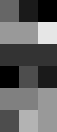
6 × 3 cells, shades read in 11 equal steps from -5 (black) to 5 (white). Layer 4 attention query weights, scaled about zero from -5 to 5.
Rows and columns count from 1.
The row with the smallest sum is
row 4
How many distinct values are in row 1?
3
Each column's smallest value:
-5 -4 -5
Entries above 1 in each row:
0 1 0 0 0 1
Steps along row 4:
up down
